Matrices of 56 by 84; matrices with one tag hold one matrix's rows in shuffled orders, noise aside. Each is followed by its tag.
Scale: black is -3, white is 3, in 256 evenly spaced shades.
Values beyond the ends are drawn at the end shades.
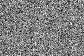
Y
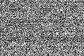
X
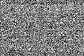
X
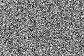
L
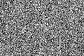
Y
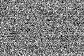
X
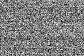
X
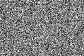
Y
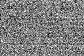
X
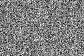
Y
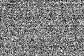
X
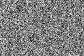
L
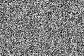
Y
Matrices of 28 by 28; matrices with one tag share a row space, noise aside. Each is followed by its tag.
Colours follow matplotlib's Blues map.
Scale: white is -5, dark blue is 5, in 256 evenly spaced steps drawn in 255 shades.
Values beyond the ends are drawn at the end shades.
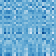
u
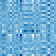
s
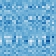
u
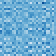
u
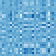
s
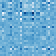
s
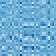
s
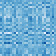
u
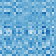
u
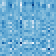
s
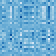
s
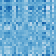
u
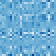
s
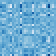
s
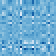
s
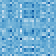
s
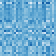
u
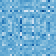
s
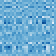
u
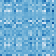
u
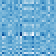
s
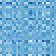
u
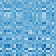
u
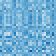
u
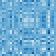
s
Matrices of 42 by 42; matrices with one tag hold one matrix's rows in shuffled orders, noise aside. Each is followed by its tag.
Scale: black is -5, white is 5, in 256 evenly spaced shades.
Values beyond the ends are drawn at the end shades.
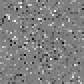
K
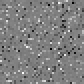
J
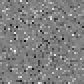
K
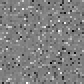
J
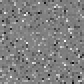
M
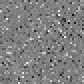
J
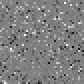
M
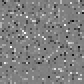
M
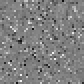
K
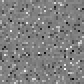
M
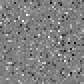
J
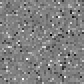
J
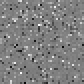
K
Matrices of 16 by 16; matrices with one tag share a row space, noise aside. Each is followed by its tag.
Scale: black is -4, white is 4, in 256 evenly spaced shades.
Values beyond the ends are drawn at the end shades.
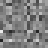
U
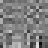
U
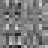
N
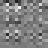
N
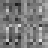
N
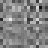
U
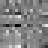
N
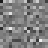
U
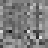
U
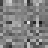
U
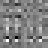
N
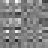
N
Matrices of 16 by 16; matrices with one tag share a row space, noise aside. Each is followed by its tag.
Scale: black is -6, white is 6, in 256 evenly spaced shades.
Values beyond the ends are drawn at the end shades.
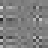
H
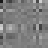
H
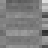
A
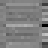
A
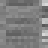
A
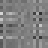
H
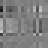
H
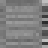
A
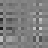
H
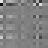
H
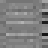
A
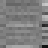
A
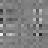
H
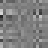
H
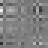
H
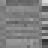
A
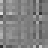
H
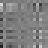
H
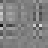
H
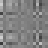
H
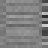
A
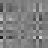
H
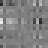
H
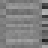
A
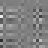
H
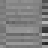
A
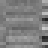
A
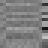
A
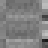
A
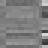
A
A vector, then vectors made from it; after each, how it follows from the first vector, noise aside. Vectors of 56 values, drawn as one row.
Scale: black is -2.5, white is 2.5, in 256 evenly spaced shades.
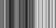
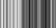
reversed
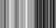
negated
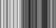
reversed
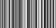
sign-scrambled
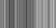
shrunk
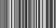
sign-scrambled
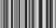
sign-scrambled
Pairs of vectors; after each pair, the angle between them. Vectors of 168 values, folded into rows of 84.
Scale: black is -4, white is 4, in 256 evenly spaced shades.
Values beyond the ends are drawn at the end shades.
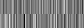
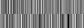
orthogonal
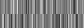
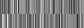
partly aligned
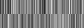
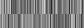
nearly opposite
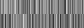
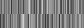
orthogonal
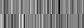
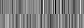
orthogonal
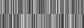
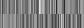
partly opposed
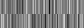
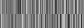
partly aligned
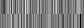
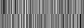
nearly parallel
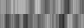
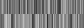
partly opposed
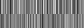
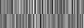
partly aligned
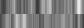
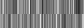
partly opposed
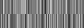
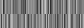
nearly opposite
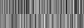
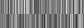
nearly opposite
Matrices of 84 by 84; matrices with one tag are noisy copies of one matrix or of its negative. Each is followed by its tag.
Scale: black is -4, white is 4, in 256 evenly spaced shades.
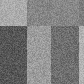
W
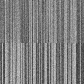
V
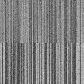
V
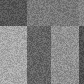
W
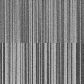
V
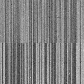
V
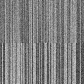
V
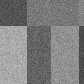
W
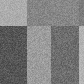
W
